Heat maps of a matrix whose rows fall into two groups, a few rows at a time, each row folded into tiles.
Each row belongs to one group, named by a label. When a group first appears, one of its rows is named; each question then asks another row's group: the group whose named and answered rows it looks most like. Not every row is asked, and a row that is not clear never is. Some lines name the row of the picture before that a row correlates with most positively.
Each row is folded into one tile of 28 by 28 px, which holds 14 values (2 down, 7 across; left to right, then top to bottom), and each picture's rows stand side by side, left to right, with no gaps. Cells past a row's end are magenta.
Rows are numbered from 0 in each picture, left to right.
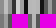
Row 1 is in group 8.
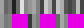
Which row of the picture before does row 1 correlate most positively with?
0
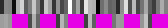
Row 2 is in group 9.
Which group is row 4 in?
9
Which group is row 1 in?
8
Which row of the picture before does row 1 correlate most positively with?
1
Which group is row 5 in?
8
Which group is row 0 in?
8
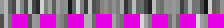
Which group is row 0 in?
8
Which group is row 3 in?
8
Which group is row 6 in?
8
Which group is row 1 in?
9
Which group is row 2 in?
8
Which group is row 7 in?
9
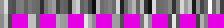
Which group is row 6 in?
9
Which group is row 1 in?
8
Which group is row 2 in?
8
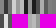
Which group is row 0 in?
9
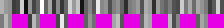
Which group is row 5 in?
8
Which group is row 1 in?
9
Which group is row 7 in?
8
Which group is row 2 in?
9
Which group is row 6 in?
9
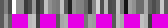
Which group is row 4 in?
8
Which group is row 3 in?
9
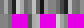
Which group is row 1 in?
8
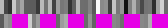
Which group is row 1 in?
9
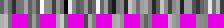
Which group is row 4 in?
8
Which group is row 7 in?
9
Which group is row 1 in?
9
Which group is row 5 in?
8
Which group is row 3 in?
9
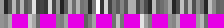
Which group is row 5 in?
9
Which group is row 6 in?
9
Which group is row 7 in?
9
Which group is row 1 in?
8
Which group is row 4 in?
8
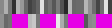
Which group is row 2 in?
9
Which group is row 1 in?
9
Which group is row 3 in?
8
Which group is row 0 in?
8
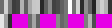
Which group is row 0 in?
8
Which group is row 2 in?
9
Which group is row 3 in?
9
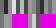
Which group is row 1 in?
8
